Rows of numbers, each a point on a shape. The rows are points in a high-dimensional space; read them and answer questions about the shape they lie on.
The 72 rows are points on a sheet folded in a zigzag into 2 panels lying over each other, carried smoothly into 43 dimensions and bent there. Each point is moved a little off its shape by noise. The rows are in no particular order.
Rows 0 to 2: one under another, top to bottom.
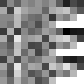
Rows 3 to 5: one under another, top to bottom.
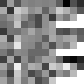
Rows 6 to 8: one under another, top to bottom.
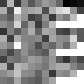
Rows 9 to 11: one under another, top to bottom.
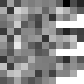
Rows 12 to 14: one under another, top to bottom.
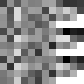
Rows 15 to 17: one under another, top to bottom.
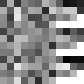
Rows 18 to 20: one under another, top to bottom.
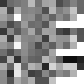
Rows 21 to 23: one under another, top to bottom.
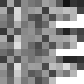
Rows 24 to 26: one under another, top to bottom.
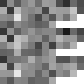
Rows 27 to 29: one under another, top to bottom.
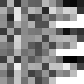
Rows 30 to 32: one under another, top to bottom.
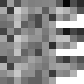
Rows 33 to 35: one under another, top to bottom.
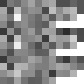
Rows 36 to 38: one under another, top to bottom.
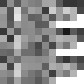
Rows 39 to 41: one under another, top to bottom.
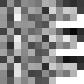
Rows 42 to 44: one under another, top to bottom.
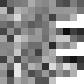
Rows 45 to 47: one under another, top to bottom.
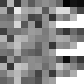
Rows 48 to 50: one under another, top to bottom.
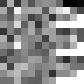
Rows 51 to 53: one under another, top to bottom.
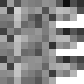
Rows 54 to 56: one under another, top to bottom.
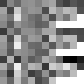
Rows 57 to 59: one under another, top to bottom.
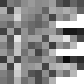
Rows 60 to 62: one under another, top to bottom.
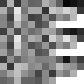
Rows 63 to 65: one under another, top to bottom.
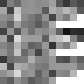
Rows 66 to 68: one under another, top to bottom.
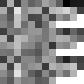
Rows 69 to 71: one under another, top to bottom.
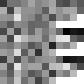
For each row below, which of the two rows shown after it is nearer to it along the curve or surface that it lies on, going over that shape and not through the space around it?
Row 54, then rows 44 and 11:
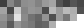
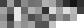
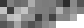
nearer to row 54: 44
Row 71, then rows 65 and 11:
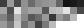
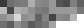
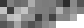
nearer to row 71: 65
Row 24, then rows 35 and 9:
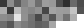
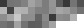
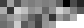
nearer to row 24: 9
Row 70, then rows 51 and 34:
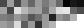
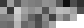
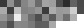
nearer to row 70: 51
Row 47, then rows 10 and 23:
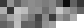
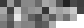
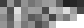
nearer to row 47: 10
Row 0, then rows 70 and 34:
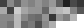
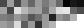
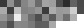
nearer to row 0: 70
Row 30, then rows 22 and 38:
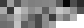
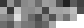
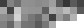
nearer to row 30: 22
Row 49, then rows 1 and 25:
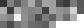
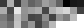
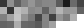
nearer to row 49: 25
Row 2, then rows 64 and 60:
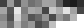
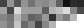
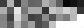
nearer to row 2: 64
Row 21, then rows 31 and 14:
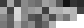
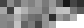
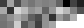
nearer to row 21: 14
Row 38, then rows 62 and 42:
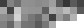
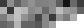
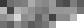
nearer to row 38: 42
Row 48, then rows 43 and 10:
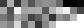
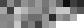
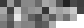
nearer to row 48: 43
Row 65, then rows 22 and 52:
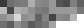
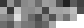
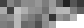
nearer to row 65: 52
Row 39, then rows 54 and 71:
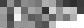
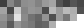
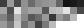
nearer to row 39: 54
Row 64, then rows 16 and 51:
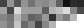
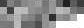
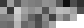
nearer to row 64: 16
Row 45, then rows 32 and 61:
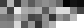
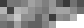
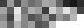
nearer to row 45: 61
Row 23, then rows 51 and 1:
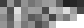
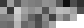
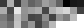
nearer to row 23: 1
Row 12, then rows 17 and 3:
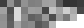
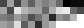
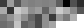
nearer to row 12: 17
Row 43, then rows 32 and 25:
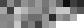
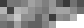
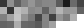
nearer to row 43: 32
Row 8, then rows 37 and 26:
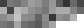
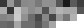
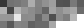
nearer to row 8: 26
